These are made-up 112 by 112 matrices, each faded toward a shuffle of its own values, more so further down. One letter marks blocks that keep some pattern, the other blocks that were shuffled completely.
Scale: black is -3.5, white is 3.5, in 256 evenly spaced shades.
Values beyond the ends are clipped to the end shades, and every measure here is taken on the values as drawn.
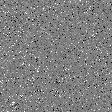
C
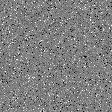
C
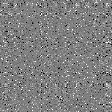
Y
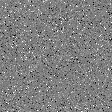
C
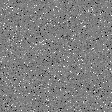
C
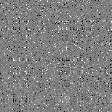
Y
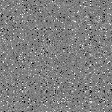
Y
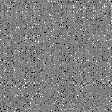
Y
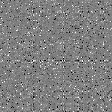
Y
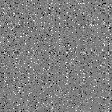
Y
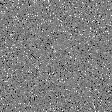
C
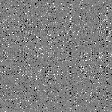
Y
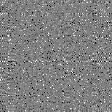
Y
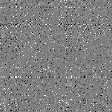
Y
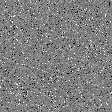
C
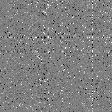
Y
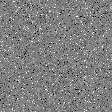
C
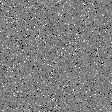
C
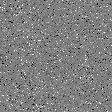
C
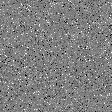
C
